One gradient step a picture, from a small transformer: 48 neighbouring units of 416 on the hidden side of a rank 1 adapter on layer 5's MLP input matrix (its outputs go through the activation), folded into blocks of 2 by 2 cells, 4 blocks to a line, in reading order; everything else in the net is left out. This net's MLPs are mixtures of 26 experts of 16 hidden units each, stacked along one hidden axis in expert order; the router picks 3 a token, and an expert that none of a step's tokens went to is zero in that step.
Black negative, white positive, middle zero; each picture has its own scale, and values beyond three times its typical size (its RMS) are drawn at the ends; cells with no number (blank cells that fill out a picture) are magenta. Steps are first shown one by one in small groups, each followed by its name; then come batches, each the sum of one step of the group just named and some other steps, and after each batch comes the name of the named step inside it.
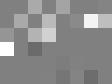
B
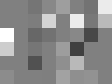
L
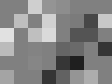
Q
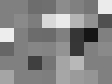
L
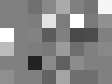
L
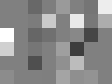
L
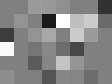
B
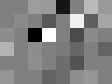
Q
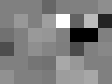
B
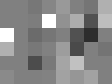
L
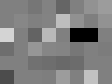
Q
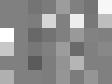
L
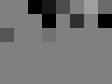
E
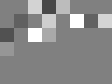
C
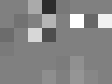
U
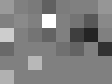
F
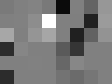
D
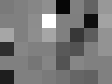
D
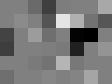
U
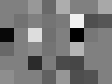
C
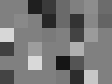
E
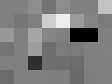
C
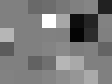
E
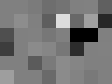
E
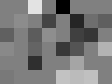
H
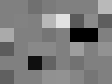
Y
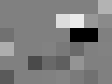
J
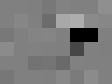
J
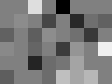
H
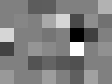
Y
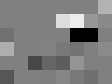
J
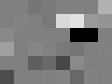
J
